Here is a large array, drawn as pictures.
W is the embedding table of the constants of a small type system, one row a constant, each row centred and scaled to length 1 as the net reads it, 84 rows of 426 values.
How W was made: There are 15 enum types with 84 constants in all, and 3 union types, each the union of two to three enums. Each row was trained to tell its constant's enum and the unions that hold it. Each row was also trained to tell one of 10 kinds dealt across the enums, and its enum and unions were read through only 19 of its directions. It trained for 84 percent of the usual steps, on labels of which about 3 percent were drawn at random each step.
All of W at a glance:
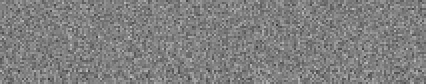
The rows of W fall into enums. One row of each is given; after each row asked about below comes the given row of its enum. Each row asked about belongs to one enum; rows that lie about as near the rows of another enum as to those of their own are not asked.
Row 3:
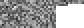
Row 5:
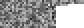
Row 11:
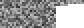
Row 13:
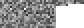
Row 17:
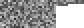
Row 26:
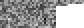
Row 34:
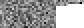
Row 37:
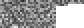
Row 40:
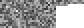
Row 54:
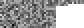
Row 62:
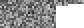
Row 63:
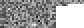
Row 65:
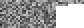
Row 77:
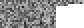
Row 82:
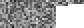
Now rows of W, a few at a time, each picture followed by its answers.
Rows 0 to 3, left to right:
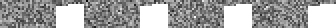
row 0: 17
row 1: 77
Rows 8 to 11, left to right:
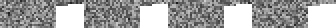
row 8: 77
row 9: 77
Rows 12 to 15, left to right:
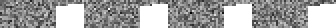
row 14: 82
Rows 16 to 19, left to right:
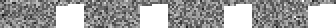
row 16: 34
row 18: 37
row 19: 82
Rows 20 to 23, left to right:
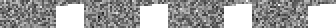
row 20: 54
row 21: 11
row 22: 11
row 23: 34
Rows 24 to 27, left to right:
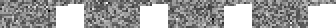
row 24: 11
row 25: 40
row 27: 65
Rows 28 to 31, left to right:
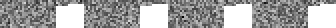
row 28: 63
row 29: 62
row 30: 77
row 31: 34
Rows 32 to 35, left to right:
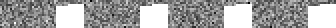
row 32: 62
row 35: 17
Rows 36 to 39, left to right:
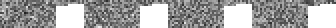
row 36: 82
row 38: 65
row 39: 17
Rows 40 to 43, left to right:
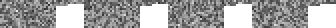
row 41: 62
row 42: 63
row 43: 3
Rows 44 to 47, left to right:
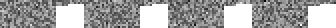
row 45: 34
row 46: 5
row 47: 3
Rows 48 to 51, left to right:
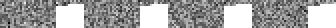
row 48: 63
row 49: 11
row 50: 40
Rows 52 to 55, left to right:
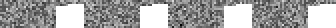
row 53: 3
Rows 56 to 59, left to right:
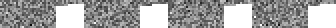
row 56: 17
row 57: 17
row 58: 62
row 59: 5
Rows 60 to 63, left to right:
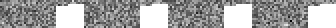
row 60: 3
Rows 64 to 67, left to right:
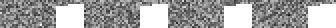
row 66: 77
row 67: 62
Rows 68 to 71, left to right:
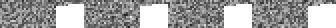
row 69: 37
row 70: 82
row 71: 82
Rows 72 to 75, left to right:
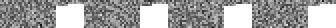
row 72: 82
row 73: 3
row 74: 77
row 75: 65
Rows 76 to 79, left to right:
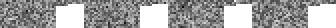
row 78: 40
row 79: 3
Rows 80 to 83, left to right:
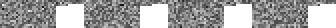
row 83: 62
